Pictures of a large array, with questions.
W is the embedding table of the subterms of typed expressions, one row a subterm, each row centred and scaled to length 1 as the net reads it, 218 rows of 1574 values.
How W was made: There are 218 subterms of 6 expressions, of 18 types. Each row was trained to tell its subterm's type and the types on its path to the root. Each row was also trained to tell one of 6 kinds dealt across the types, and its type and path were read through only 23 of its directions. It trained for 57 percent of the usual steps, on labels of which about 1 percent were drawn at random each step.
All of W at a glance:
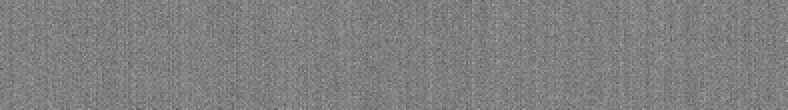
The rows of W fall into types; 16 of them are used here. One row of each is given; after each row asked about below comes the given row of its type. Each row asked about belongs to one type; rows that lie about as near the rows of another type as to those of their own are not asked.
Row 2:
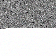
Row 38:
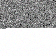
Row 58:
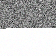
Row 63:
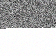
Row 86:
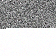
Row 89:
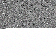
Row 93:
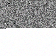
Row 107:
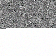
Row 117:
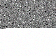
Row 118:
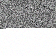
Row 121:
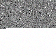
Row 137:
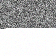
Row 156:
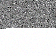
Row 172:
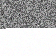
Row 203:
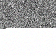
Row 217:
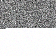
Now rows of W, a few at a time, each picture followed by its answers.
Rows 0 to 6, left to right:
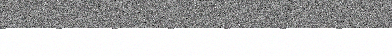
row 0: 217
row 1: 203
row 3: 93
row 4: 137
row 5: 38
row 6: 203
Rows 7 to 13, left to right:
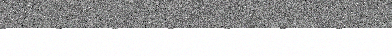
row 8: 203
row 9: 2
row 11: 156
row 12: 217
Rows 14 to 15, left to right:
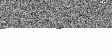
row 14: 86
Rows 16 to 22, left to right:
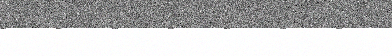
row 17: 93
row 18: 93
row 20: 172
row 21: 156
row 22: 2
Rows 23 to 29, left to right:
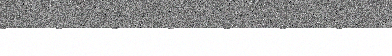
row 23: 89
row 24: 63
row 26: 63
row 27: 86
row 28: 217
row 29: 121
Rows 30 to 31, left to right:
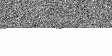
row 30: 117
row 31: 2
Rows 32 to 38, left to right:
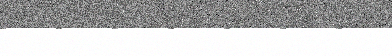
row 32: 63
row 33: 172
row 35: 203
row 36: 118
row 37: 107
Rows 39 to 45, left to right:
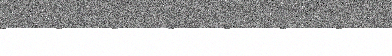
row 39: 107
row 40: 2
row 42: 121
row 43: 217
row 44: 156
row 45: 217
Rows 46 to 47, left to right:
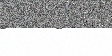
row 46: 137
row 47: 107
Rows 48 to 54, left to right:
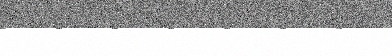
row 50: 2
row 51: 58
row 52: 58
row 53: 2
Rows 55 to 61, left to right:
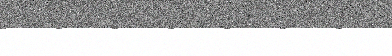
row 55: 63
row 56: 121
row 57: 89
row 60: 93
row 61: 89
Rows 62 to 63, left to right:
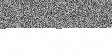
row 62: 118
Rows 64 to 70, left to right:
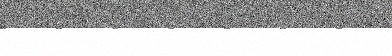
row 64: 89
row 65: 63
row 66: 118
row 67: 118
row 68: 93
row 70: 38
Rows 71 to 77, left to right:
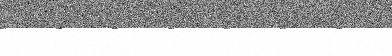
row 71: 156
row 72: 107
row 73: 172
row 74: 107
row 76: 117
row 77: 58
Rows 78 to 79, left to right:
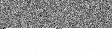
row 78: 86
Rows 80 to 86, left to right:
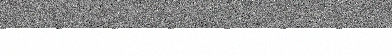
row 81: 117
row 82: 118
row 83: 117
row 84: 121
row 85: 203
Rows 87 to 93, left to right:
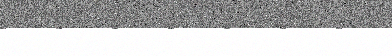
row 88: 203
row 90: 86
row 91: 38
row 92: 89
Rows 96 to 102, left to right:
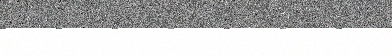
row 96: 217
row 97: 121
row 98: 117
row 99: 118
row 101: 63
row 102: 121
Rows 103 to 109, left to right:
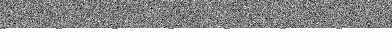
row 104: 63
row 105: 217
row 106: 107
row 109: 58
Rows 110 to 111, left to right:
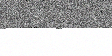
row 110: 118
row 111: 156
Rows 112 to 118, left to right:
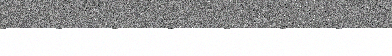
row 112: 121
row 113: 58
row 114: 137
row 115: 137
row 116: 63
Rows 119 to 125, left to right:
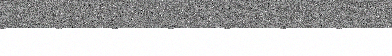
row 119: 137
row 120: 107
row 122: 63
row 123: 86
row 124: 156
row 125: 156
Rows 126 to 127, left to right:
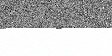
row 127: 217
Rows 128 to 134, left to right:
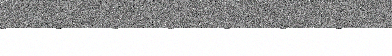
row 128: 107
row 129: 137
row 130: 156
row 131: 2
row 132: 118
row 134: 121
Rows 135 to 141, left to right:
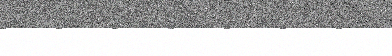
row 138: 89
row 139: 217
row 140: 217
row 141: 172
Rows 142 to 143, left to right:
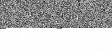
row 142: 121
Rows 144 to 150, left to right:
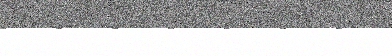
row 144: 58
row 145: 93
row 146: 38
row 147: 93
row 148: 137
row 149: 63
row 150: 2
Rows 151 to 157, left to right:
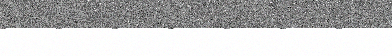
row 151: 118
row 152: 86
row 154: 137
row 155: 117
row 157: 121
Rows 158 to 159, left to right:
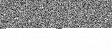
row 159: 38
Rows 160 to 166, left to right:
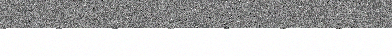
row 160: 203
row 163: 118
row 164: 172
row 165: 93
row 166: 86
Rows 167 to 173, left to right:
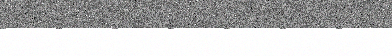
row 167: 2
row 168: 86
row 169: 118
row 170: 117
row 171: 2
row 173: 156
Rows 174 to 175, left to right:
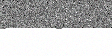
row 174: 93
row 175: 137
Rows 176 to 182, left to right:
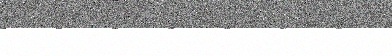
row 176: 203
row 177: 89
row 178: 156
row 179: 86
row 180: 86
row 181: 137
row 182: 117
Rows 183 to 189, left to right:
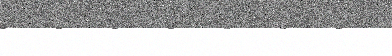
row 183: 38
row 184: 172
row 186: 2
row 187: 156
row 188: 93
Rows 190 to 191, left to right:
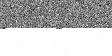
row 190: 93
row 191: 117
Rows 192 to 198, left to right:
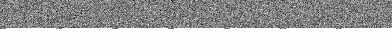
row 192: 217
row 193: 203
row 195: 156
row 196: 38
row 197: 86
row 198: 217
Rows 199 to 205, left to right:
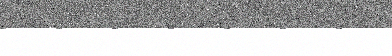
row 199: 118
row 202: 117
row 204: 63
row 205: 63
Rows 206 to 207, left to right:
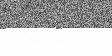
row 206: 2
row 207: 172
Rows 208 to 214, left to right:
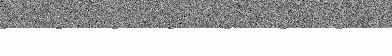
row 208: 117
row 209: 172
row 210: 137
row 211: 117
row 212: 86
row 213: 107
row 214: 93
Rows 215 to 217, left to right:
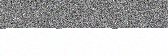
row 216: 63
